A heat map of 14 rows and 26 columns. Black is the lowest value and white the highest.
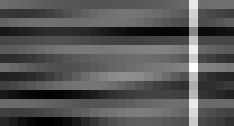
Odd lines: column 22. Calmest part: centre. Ninth with the lowest average: bottom left.
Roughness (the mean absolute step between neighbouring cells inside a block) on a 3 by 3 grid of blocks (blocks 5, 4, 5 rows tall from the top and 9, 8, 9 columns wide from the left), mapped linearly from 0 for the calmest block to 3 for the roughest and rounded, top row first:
1 1 3
1 0 3
2 1 2
